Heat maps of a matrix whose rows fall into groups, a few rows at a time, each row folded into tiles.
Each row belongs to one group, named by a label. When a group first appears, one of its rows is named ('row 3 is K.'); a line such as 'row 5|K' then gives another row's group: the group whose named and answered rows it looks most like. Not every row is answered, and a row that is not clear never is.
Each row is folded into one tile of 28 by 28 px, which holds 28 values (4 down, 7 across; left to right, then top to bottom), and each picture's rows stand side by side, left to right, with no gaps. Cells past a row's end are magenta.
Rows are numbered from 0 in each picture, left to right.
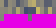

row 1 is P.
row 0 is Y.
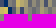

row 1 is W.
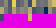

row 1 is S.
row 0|W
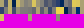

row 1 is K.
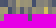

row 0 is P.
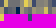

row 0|S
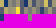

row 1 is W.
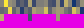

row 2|Y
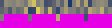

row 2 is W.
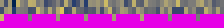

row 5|S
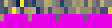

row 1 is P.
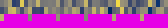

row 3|Y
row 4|K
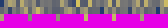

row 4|S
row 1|K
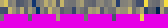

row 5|S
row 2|S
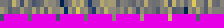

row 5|S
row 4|Y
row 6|S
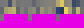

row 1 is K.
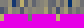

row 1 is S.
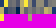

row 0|S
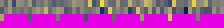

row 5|K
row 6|S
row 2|P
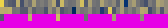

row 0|Y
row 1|S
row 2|S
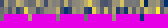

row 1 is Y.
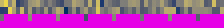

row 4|P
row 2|P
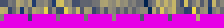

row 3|P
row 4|K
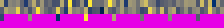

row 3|S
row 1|K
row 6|P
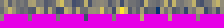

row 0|K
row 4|K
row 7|P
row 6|S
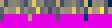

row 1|K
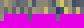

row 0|K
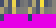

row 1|W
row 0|W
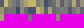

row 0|S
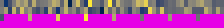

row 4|S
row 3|S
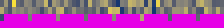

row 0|W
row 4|P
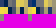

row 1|P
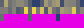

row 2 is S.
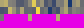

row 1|K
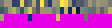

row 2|K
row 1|W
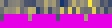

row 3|K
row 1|P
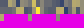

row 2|P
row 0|Y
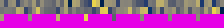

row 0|Y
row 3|Y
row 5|P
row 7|Y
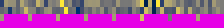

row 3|K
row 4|S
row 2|K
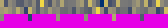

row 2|S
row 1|W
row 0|Y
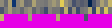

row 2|K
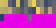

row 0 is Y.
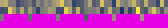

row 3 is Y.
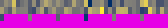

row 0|W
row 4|K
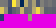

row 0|W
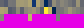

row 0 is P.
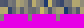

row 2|P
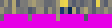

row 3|W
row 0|W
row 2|K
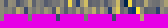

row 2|W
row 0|Y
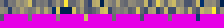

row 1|Y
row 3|Y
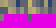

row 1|Y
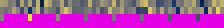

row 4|Y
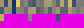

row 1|P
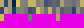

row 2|S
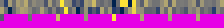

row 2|K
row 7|S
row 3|K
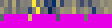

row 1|K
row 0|W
